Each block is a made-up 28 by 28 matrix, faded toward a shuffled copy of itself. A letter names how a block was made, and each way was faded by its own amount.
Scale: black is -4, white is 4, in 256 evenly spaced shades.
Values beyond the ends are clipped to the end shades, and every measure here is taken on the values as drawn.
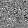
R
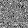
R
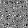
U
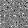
U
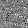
R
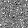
R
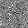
R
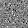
R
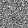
R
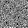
R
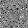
U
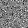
R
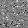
U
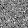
R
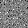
U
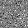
R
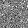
R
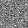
R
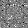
U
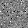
R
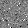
R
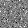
R
